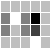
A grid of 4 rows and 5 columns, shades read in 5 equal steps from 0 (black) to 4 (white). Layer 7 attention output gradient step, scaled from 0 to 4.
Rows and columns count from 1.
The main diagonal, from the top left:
3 4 2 4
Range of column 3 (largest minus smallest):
1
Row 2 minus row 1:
-1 1 -1 -3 0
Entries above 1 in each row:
5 4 4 5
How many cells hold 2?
4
